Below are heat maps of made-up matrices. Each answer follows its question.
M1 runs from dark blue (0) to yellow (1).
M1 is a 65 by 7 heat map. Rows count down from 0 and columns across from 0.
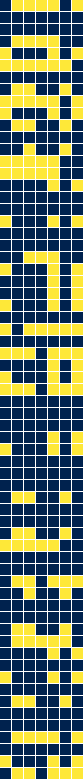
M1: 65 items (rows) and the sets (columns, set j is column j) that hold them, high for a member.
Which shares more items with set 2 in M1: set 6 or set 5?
set 5
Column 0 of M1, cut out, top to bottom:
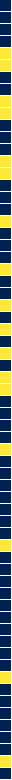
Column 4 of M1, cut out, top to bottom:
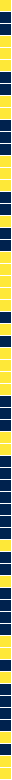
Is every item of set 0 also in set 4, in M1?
yes
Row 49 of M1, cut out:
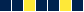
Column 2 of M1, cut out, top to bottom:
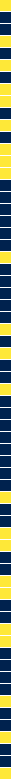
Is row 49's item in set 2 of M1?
yes
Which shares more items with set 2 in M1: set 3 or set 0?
set 3
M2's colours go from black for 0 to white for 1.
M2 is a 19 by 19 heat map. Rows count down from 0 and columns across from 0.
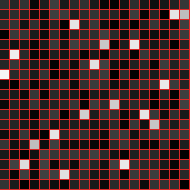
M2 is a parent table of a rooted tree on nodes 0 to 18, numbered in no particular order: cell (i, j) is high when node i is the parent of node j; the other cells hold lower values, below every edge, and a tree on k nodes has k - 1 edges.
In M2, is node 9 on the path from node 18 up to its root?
no
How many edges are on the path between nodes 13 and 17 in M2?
3
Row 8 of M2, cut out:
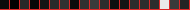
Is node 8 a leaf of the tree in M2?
no
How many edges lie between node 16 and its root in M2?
4
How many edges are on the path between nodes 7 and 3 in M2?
6
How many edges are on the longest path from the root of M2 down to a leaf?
7
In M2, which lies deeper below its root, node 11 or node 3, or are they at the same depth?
node 3
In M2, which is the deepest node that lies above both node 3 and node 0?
11
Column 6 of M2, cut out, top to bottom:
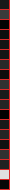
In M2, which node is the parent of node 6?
17
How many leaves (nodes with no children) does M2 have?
5
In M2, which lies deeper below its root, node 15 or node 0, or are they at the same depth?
node 0
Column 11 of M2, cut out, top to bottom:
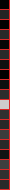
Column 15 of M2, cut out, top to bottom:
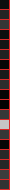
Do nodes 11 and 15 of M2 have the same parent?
no
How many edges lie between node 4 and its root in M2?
0
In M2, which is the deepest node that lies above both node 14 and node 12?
11
